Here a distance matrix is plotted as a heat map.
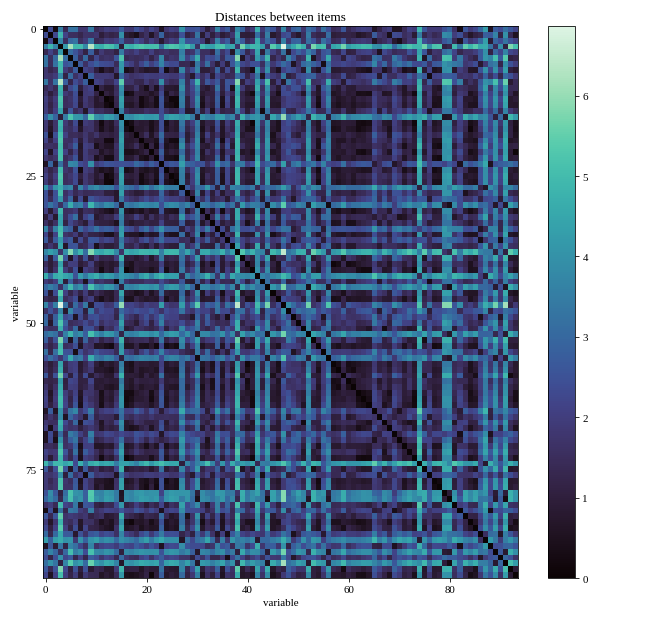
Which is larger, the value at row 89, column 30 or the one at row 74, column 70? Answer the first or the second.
the second
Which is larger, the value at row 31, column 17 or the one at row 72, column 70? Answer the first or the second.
the second
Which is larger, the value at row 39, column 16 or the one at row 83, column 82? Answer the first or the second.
the second
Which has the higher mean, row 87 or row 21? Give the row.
87
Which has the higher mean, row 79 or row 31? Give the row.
79
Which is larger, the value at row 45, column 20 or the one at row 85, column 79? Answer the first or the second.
the second
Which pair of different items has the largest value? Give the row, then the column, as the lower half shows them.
47, 3
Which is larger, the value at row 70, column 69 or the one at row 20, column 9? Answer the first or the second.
the second
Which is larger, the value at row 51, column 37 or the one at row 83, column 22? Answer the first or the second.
the first
